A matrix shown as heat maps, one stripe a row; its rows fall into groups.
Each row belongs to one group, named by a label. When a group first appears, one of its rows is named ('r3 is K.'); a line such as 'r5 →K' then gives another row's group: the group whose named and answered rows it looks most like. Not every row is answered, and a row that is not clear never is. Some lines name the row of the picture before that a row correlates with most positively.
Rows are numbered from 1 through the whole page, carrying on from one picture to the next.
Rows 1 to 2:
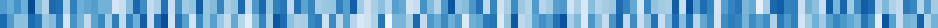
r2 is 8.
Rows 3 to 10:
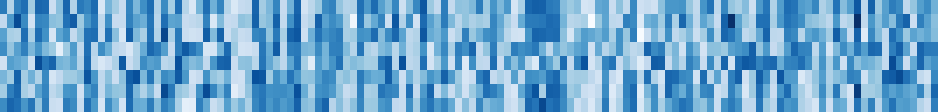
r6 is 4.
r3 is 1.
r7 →4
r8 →1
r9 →1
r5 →1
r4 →1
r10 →1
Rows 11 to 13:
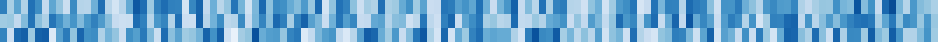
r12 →8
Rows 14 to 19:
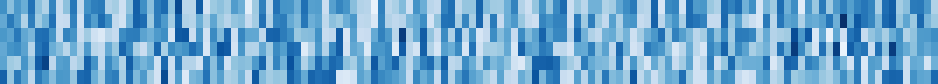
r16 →4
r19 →1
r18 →1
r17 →4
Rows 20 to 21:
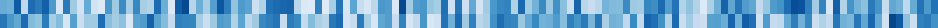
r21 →4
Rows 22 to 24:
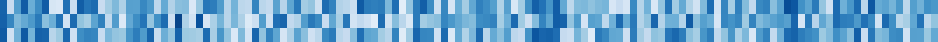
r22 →1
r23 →8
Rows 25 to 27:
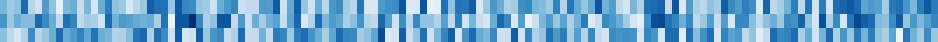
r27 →8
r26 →4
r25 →4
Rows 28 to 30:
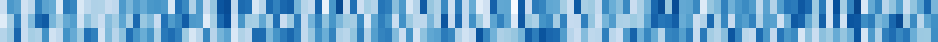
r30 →1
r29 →4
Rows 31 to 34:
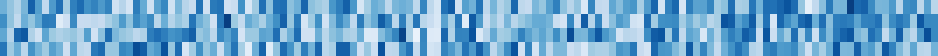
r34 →8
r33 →4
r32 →4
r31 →8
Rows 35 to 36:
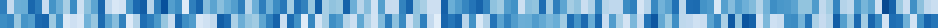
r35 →8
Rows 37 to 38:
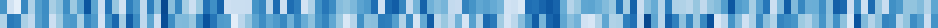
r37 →1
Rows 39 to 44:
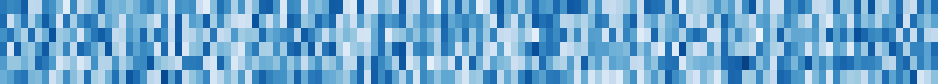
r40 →1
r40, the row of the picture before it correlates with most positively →37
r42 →1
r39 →4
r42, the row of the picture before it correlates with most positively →37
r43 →4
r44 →1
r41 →8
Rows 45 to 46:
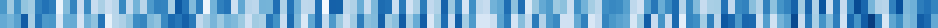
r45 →4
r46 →4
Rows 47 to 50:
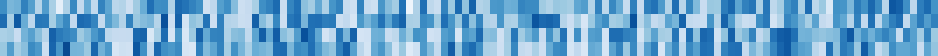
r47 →4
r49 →8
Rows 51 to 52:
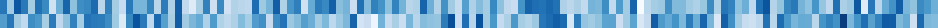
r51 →1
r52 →8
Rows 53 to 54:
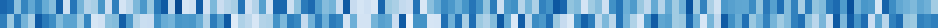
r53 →8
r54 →4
